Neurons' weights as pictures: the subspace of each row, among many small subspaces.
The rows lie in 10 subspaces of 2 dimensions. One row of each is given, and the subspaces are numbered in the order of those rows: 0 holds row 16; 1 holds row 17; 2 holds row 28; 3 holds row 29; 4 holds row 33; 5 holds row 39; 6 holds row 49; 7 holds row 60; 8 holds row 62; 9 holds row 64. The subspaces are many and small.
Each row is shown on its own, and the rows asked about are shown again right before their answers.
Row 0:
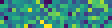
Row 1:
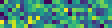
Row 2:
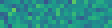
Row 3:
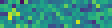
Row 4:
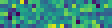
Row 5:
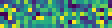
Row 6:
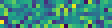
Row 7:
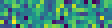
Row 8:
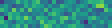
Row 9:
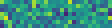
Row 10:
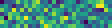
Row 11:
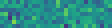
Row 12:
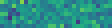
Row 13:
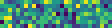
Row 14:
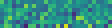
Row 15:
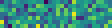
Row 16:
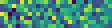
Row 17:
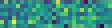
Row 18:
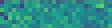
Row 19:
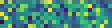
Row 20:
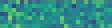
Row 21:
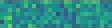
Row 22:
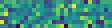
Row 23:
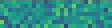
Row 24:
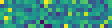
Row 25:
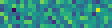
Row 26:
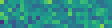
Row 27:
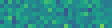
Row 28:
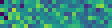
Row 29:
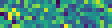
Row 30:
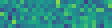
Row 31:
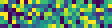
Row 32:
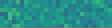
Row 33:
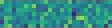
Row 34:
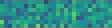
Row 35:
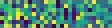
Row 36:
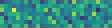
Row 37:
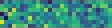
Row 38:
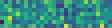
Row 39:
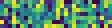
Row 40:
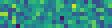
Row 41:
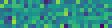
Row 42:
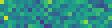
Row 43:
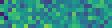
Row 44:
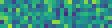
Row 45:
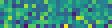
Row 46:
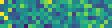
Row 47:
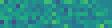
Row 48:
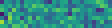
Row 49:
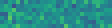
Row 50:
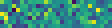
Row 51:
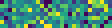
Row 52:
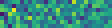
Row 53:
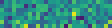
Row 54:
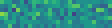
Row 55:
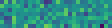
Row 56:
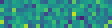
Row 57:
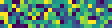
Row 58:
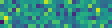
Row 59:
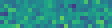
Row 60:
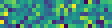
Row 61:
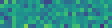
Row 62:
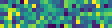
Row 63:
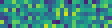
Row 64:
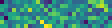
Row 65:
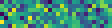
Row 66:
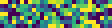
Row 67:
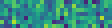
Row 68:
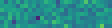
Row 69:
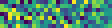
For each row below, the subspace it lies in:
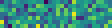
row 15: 0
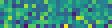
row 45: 4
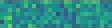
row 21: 8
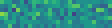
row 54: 5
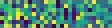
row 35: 0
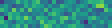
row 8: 9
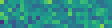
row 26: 1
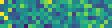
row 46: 2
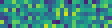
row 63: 5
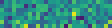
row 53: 4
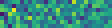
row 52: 0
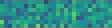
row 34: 0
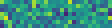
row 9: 7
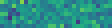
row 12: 8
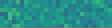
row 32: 3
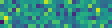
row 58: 6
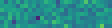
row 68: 1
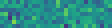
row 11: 3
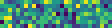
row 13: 8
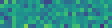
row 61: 2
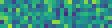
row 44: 5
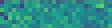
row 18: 2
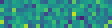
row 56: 4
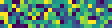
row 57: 6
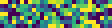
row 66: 8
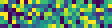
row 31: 6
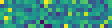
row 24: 9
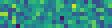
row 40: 5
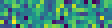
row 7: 5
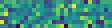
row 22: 7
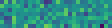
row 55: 2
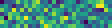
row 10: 9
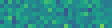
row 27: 3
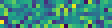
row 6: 7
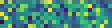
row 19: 3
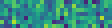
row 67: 5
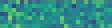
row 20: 6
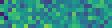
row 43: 2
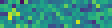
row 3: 8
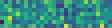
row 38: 6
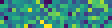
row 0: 9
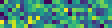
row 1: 1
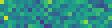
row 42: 9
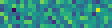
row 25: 4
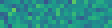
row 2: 0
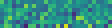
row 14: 4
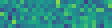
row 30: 1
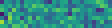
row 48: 1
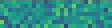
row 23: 7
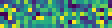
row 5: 7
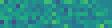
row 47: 1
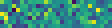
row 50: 6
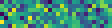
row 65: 3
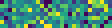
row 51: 9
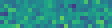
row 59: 7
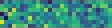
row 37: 3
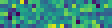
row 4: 8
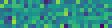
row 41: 2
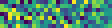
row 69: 0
